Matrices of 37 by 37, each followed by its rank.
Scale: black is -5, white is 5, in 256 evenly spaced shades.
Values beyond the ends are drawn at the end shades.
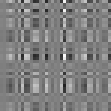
one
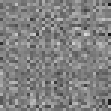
five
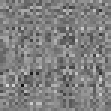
five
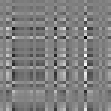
one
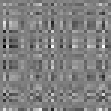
two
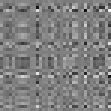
two
